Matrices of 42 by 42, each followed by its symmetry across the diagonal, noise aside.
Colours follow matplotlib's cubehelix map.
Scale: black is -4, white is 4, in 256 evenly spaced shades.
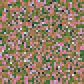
antisymmetric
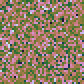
symmetric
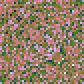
symmetric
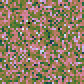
antisymmetric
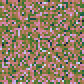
antisymmetric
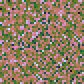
symmetric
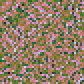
symmetric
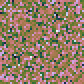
symmetric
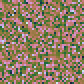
antisymmetric
